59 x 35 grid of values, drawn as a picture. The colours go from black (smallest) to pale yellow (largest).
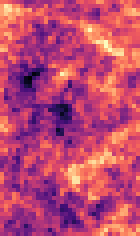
The texture is blotchy. The ninth with the highest average is the top right. Neither half mirrors the other.
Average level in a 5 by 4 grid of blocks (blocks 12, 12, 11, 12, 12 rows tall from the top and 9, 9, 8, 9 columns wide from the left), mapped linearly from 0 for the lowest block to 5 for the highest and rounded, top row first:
4 2 4 5 | 1 2 3 5 | 2 0 2 4 | 2 3 5 4 | 2 1 2 4
